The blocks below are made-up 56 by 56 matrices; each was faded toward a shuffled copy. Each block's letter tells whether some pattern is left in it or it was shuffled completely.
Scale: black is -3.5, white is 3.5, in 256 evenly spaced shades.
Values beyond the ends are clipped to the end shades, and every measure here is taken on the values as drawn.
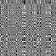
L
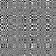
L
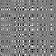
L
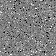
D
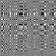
L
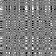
L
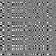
L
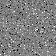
D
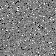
D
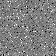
D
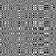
L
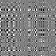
L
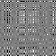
L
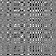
L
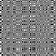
L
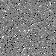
D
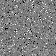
D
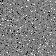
D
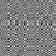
L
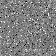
D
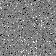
D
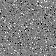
D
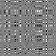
L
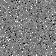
D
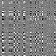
L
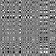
L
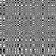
L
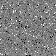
D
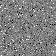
D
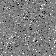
D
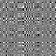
L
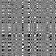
L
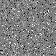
D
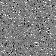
D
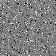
D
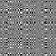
L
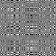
L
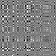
L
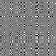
L
